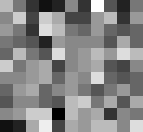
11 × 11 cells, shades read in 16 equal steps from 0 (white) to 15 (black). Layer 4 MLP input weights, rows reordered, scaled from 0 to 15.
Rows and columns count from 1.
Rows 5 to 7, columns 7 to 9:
6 4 6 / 6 5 10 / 7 2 9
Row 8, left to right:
9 6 5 9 7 6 8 10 8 6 9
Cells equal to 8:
11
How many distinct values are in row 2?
7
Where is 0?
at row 1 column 8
